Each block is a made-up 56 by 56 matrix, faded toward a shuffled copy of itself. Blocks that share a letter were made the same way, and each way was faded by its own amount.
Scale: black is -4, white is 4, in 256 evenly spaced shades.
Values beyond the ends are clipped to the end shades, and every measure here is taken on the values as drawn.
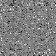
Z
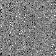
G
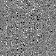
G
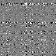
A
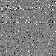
Z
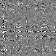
A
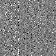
G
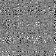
A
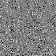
Z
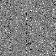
G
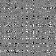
A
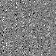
G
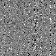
G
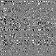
A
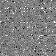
Z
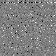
Z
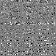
A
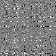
A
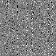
G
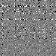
A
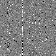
G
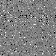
Z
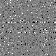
Z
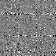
A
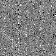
G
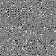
Z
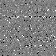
Z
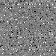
Z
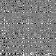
A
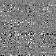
A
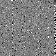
G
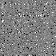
Z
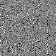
G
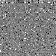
Z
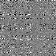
A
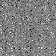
Z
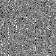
G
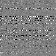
A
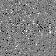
Z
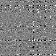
A
